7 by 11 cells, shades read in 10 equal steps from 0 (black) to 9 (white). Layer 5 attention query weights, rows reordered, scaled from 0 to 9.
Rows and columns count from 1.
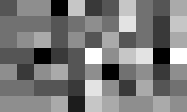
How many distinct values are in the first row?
7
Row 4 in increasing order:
0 0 2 3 3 3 5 7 8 9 9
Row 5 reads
5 2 5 6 3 5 0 4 5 2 5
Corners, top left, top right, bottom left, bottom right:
3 6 5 5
